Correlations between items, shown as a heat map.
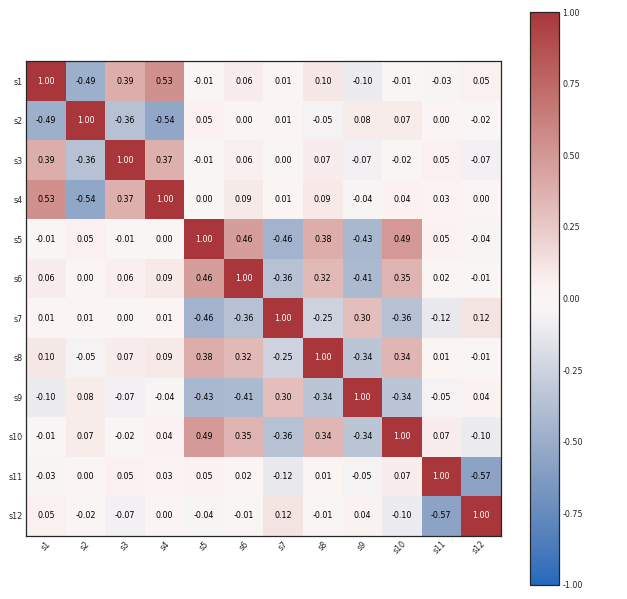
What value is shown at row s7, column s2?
0.01
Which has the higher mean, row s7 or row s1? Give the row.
s1
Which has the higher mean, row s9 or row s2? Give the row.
s2
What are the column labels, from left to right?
s1, s2, s3, s4, s5, s6, s7, s8, s9, s10, s11, s12
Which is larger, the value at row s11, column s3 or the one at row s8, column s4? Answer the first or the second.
the second
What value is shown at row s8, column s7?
-0.25
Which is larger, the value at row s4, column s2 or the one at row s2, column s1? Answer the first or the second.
the second
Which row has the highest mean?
s8
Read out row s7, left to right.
0.01 0.01 0.00 0.01 -0.46 -0.36 1.00 -0.25 0.30 -0.36 -0.12 0.12
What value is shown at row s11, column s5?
0.05
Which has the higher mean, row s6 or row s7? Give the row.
s6
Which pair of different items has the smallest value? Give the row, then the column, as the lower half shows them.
s12, s11
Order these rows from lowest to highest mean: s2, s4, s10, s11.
s2, s11, s10, s4
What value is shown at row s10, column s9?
-0.34
